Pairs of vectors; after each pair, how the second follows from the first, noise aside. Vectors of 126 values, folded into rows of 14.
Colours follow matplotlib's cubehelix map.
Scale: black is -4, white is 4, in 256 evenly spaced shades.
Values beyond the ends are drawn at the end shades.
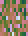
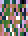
scaled up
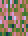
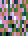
scaled up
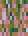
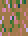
partly zeroed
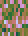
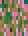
shuffled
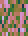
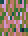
shuffled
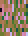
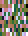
scaled up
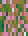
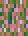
wrapped around
